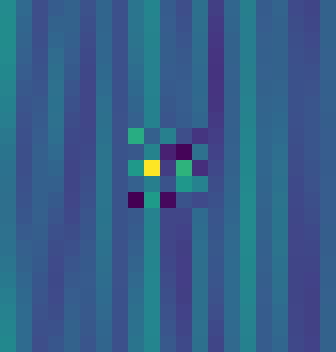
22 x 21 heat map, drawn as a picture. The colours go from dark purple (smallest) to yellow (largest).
No overall slope runs across the table. The centre is the roughest part. Streaks run downward. Overall the values sit about 30% of the way up the scale. Most values sit low, with a long tail of high ones. An odd patch, rougher than its surroundings, sits in the centre.
